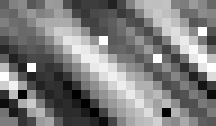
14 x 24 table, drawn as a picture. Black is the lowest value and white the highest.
Neither half mirrors the other. Six lone cells stand out: four far higher and two far lower than their neighbours. The top left is the smoothest part. Streaks slant down to the right. Overall the values sit about 50% of the way up the scale.
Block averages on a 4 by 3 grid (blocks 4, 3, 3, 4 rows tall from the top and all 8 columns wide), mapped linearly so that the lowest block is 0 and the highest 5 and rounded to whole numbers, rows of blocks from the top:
304 / 144 / 151 / 012
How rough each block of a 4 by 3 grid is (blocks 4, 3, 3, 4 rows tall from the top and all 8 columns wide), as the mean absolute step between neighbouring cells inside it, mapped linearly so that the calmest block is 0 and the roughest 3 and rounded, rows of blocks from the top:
001
013
212
212
